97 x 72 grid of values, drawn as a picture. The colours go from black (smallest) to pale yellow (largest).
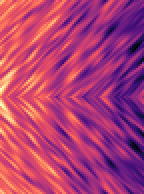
Odd rows or columns: none. Lone odd cells: none. Slope: up to the left. Mirror symmetry: top to bottom. Ninth with the highest average: middle left. Average level on the scale: 50%.
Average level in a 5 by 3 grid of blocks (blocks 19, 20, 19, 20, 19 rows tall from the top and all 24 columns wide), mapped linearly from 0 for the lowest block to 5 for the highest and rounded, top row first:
4 2 0 / 4 2 0 / 5 2 0 / 4 2 0 / 4 2 0
